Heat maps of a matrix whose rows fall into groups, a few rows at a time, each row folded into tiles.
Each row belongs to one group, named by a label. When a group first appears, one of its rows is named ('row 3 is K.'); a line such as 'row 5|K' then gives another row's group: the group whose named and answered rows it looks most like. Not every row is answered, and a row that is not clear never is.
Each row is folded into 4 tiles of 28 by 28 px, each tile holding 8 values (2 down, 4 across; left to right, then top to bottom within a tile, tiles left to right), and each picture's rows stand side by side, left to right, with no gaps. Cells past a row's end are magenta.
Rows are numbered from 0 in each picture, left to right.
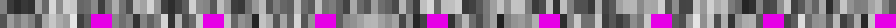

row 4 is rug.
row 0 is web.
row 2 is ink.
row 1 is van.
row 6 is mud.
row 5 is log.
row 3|web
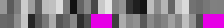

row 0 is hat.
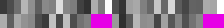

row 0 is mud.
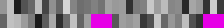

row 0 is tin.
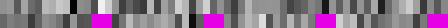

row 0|hat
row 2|mud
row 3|tin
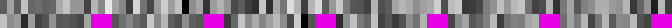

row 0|tin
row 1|hat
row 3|log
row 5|hat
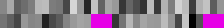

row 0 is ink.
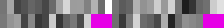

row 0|tin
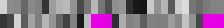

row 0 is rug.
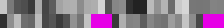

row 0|log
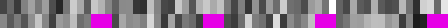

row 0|ink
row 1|web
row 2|mud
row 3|web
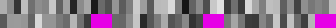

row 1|hat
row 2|van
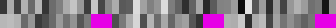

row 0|tin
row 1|hat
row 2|tin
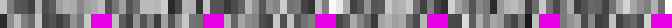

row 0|log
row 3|rug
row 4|rug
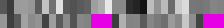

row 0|mud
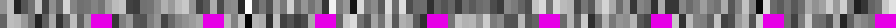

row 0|tin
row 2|tin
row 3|hat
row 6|ink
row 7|mud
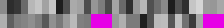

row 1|van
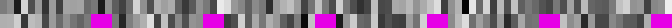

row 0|tin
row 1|mud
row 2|rug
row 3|log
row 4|tin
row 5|tin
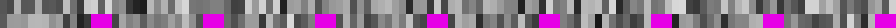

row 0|web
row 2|van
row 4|hat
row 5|van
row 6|rug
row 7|van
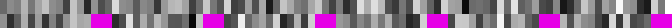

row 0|ink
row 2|log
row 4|hat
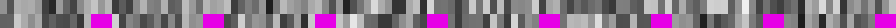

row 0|log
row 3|ink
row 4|van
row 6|ink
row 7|van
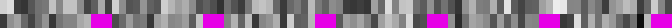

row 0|rug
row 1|rug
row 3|web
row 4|mud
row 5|rug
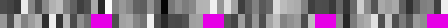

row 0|mud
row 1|log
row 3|mud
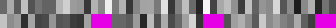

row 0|tin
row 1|ink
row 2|hat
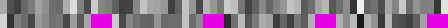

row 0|ink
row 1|ink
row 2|rug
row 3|tin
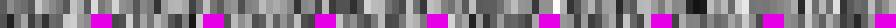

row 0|ink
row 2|hat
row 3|ink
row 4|tin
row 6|web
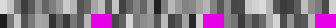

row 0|rug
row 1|log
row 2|van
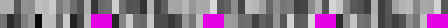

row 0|van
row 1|log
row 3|log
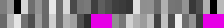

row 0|hat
